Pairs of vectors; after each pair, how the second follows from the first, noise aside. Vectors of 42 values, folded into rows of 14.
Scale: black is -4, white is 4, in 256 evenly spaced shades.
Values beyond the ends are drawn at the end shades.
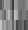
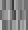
sign-scrambled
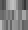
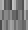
sign-scrambled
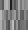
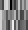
scaled up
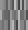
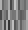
reversed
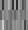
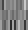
reversed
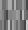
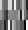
scaled up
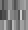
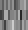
sign-scrambled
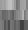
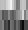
scaled up
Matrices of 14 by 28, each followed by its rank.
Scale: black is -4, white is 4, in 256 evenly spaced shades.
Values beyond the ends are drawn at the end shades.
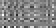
two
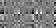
two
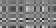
one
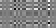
one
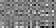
two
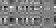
two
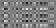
one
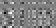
two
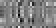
two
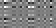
one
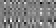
two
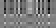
one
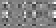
two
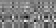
two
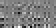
two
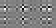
one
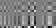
one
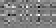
two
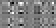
two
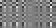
one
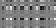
one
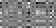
two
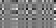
one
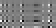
one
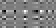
one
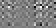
two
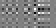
one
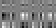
one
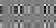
one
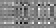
two
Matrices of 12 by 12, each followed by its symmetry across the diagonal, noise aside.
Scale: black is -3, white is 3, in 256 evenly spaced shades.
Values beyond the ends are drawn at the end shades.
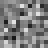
antisymmetric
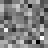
antisymmetric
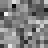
antisymmetric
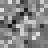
symmetric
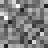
symmetric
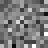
symmetric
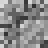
symmetric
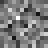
symmetric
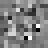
antisymmetric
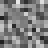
antisymmetric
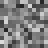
antisymmetric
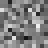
antisymmetric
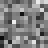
antisymmetric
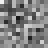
symmetric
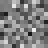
antisymmetric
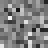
antisymmetric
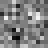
antisymmetric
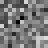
symmetric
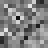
symmetric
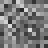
symmetric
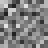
symmetric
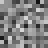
symmetric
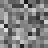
antisymmetric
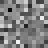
symmetric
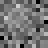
symmetric
